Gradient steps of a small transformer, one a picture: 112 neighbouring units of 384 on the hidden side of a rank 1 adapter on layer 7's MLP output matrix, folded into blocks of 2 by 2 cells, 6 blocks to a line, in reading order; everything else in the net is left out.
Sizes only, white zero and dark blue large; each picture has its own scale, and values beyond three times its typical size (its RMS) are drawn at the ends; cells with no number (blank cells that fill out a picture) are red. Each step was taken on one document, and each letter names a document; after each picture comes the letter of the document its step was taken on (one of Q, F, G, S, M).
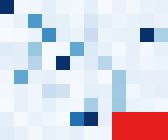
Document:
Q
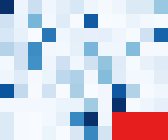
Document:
Q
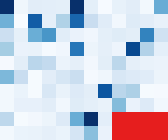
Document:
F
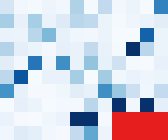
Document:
F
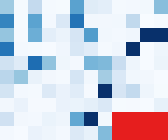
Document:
F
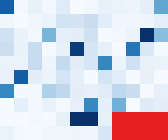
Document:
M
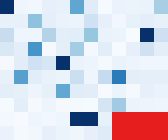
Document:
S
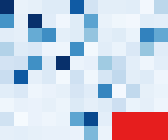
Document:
F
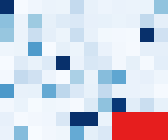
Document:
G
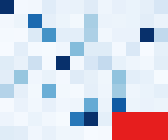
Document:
M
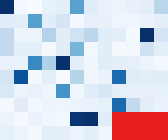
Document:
S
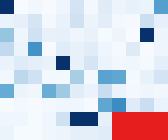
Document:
G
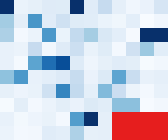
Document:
S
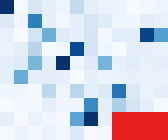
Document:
Q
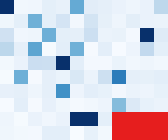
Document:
S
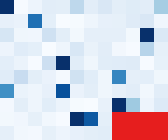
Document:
G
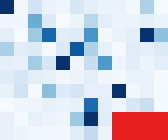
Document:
Q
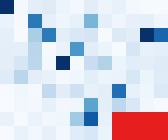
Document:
Q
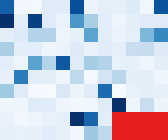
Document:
F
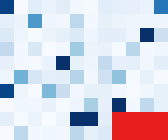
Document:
G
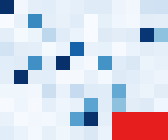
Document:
Q
